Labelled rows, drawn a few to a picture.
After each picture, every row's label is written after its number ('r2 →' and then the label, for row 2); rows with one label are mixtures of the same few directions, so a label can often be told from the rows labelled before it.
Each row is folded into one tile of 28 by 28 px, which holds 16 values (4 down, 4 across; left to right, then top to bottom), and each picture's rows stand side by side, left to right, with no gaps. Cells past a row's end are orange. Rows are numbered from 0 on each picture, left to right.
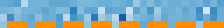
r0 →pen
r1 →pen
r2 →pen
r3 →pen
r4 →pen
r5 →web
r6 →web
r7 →web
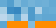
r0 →web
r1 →web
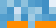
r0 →web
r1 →pen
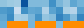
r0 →pen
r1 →pen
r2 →web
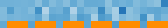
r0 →web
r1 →web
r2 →web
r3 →pen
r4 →web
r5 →pen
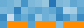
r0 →pen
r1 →pen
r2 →web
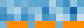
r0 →web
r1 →pen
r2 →web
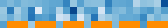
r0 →web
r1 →web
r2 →web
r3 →pen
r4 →pen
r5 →pen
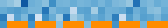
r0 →pen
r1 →pen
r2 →pen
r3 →web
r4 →pen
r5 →web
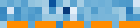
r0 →web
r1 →pen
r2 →web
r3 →web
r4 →pen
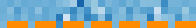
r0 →web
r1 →web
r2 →pen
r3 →web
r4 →web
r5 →pen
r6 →pen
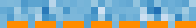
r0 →pen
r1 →pen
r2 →web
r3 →web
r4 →pen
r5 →web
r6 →pen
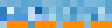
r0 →web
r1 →web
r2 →web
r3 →pen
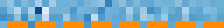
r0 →web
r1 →web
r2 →pen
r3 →pen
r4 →web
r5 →web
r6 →web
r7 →web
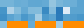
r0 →web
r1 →pen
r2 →web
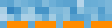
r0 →web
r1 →web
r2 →pen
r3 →pen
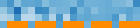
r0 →web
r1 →web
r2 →pen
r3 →web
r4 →pen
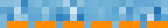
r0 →pen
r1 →web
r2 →web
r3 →web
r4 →web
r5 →pen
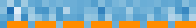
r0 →web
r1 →web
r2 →web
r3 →web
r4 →web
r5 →pen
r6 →web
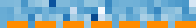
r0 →pen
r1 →pen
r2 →pen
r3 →pen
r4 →pen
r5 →web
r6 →pen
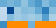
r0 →web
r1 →web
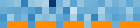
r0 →pen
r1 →pen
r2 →web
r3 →pen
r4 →web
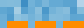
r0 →pen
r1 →web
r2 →pen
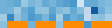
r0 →pen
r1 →web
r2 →pen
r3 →web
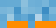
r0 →pen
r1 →pen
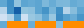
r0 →web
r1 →web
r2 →web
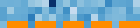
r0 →web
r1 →pen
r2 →web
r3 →pen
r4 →pen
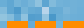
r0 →web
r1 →web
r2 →web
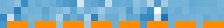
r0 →pen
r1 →web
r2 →pen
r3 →pen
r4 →pen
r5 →web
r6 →pen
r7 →pen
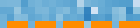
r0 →pen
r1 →web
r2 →pen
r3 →web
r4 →pen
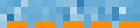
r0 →pen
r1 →web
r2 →pen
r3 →pen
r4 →web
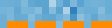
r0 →pen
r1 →pen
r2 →web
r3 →pen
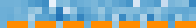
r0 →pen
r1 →pen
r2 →web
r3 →web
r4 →pen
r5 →pen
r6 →pen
